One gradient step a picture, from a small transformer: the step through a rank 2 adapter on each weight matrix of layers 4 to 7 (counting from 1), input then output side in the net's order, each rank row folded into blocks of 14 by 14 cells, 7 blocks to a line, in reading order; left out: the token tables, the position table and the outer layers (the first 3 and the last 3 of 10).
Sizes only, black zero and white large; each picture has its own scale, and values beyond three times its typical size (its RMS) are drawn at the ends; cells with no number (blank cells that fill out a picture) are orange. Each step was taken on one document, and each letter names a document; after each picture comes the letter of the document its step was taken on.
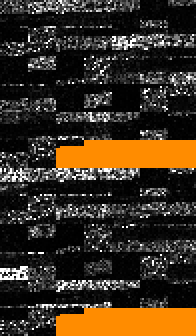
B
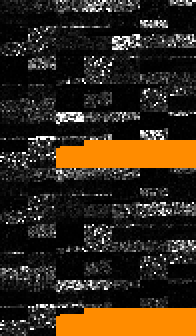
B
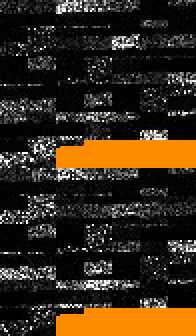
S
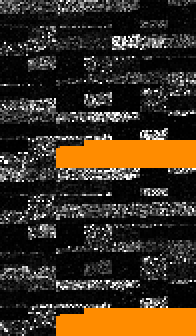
S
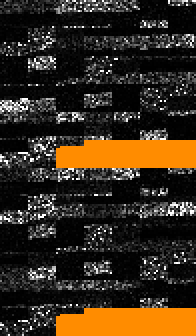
S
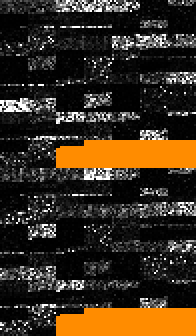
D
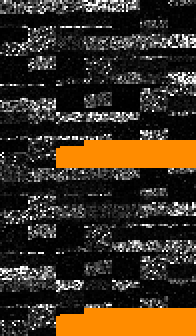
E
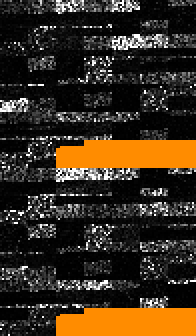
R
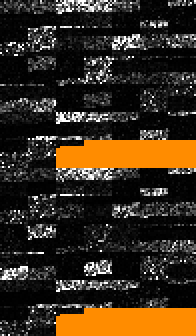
R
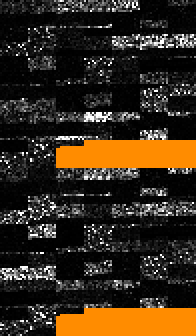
D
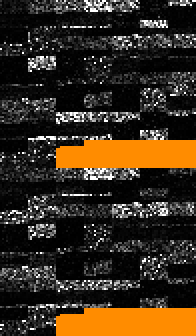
B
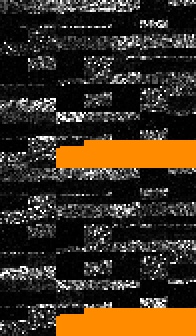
B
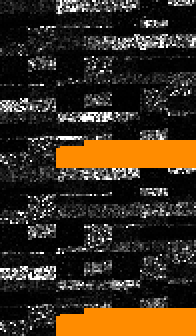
D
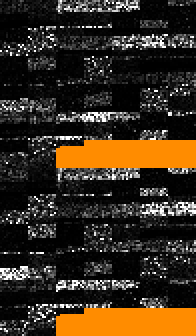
D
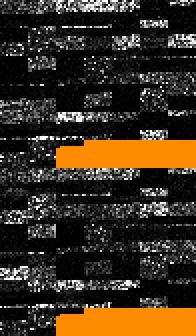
B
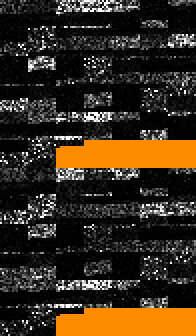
D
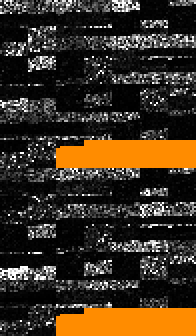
E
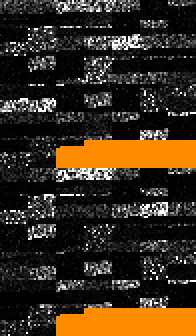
R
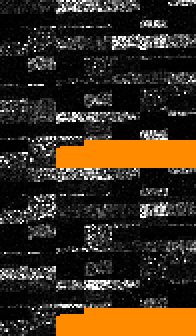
S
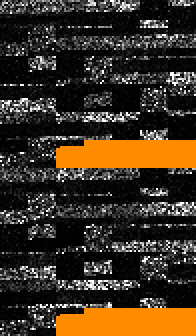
B
